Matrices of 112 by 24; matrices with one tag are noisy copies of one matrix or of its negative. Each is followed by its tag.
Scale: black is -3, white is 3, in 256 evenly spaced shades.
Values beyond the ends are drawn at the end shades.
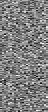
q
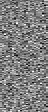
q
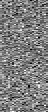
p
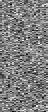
p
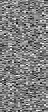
q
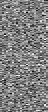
q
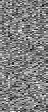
p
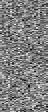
p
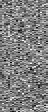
p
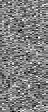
p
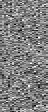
p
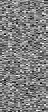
q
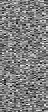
q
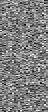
q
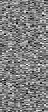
q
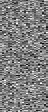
q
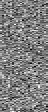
p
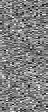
p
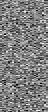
q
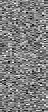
q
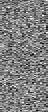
q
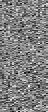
p
